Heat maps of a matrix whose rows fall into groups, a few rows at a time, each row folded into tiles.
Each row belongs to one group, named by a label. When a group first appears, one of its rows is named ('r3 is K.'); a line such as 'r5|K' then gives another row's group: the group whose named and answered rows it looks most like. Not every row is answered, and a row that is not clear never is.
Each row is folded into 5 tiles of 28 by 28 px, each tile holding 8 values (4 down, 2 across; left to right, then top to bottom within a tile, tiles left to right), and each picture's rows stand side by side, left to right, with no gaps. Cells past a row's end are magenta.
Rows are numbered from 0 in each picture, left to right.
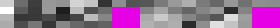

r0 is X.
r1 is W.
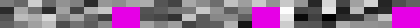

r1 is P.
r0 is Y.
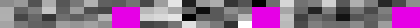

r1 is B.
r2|X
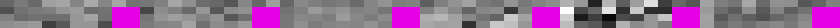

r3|W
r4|X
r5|X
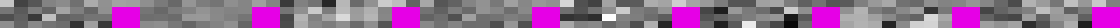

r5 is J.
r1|P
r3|P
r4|P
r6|W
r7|P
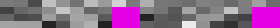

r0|P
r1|J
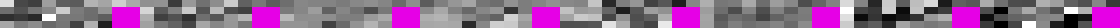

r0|P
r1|X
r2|W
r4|B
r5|X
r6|X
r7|J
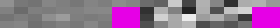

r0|P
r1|Y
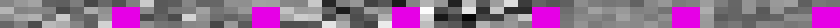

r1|P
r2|B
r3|X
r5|X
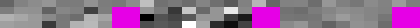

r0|W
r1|J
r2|P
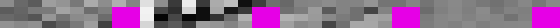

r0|P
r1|X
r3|Y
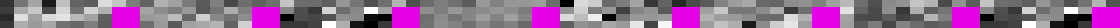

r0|Y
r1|B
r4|B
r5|W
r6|X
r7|J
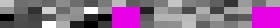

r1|Y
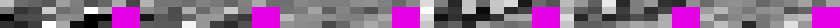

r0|J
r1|J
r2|W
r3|X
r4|X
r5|W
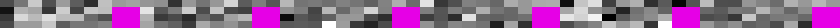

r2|J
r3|P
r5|P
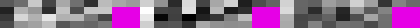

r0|Y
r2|X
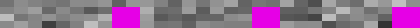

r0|W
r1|X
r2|P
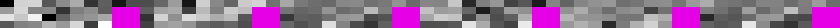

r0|B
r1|Y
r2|J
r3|B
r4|W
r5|J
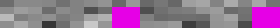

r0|W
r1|P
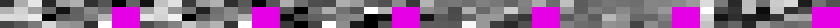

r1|B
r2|J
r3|J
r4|P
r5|X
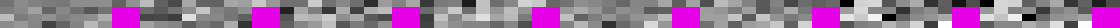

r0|W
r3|Y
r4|W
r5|B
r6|B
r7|B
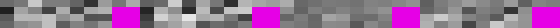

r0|Y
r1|Y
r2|P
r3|W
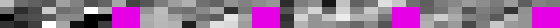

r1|W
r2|Y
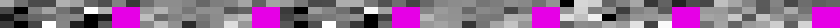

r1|W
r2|J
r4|B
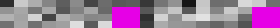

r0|B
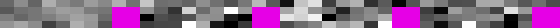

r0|P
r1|J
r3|J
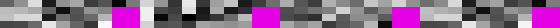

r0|B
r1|X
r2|P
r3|B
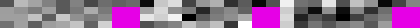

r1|B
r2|X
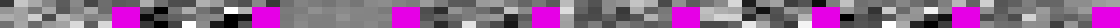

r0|B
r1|J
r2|Y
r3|J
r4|X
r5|B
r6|J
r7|P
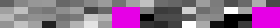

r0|W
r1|J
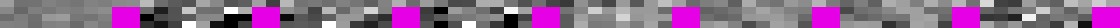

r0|P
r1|J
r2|J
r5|P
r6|P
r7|P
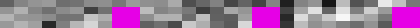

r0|W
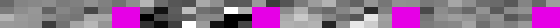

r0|W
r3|Y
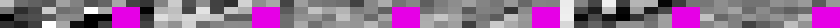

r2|Y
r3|W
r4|X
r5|W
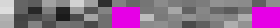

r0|X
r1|W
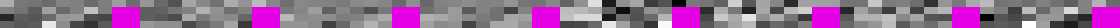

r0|J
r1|P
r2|W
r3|W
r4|B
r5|Y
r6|Y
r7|J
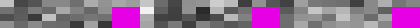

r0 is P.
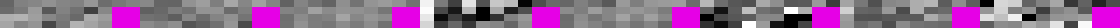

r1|P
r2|Y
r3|X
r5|J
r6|X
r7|B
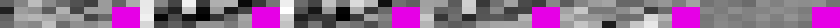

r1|X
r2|X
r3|X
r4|W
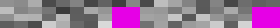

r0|B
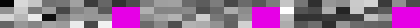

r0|B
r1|B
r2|X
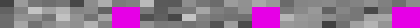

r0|Y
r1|P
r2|W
